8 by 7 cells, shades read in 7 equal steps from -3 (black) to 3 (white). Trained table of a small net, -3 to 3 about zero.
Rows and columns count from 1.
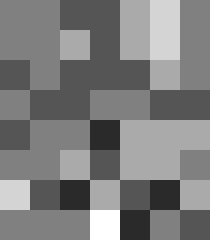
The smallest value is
-2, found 4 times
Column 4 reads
-1 -1 -1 0 -2 -1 1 3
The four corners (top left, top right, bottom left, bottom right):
0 0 0 -1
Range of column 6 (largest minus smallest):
4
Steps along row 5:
up same down up same same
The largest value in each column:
2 0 1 3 1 2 1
